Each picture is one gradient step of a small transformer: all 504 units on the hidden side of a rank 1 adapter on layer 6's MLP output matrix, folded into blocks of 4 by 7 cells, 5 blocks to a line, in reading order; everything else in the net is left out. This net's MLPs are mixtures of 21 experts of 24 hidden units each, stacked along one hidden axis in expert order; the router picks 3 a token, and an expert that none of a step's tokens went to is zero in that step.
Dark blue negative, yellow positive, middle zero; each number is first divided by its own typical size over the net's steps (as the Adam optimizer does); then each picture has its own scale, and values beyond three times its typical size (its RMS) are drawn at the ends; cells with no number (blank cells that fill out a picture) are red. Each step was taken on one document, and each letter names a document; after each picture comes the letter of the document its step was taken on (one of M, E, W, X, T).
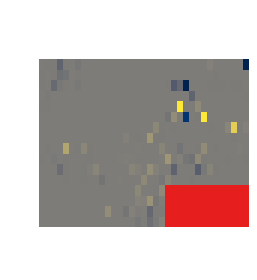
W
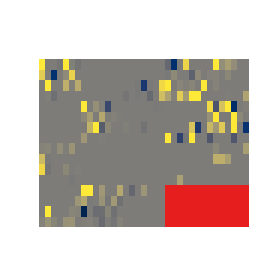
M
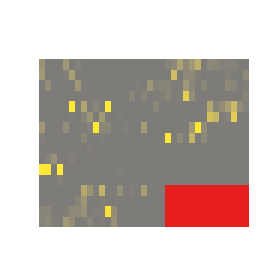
M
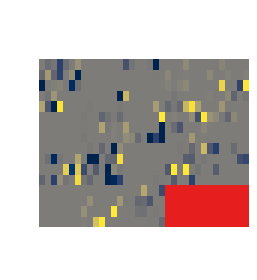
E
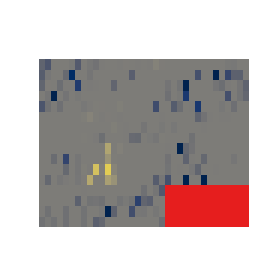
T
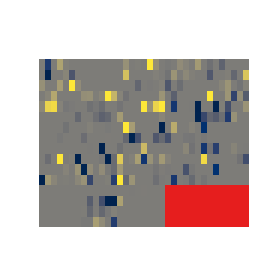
E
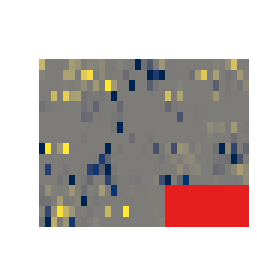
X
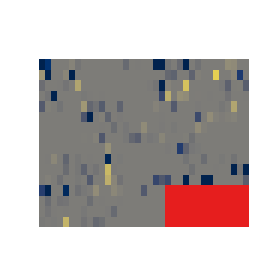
T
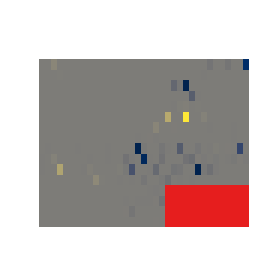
W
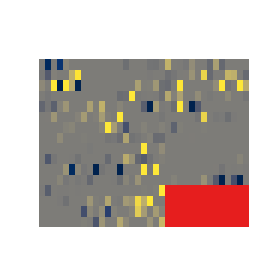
E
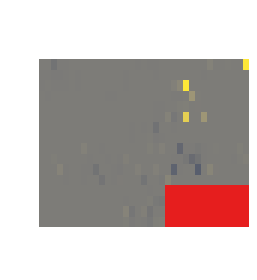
W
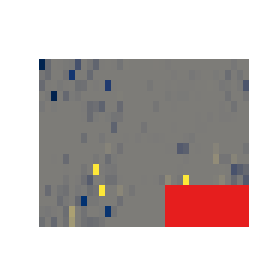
T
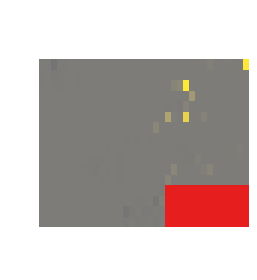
W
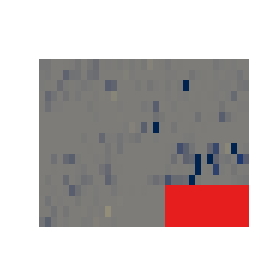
T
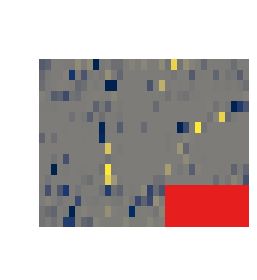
T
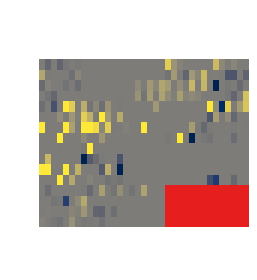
M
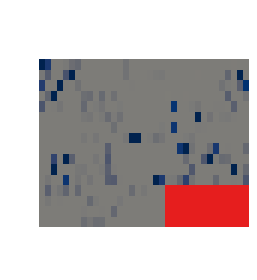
T
